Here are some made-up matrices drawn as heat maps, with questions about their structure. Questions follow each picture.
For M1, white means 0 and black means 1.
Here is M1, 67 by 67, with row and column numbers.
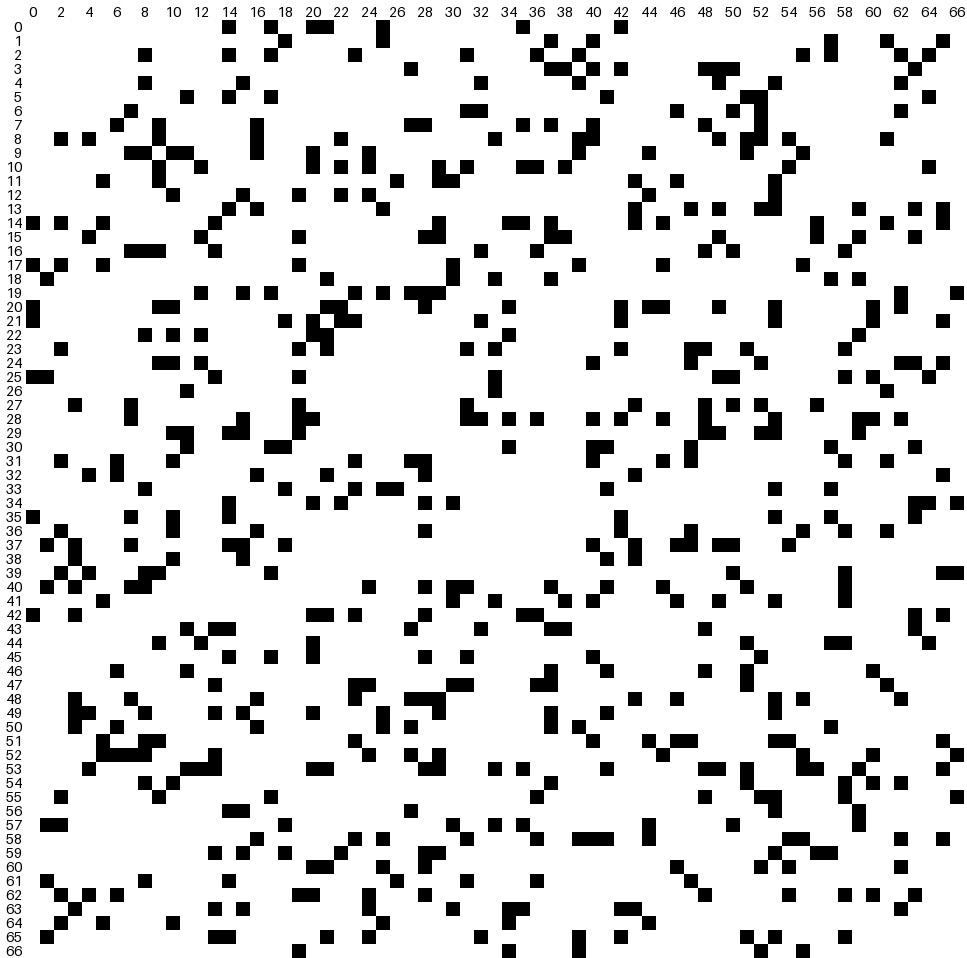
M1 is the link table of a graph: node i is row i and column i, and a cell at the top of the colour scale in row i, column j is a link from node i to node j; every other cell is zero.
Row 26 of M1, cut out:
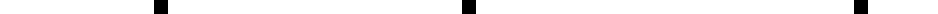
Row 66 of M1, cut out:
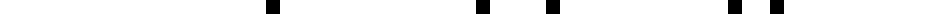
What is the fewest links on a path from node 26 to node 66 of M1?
4
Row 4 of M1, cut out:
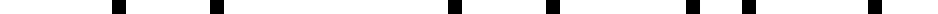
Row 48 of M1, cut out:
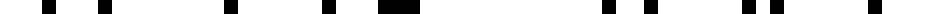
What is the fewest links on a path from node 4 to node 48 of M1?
2
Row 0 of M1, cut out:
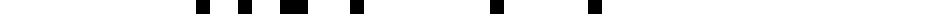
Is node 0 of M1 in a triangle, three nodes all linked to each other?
yes
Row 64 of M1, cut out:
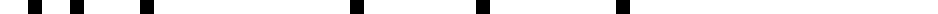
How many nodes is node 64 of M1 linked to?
6
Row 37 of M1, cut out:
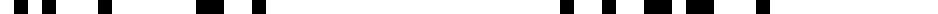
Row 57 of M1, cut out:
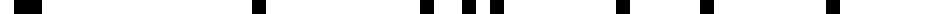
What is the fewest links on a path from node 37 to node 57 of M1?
2
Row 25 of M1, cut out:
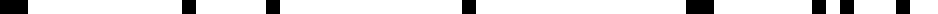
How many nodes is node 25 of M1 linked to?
10
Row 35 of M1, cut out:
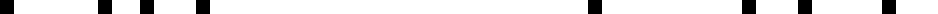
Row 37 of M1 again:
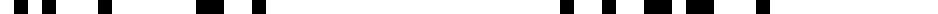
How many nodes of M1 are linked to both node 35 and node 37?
2
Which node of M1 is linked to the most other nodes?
node 53
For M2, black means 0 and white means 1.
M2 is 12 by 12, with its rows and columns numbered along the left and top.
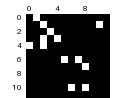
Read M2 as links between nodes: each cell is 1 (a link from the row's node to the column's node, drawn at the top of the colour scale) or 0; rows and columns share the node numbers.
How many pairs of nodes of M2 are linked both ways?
1
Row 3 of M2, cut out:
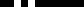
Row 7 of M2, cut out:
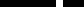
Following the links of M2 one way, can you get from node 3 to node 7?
yes
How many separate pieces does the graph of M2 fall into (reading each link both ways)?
3
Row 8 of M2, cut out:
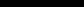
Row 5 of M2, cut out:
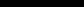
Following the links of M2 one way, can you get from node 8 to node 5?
no
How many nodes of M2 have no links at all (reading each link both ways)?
2
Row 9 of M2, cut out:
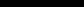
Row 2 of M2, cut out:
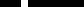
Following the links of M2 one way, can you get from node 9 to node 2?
no
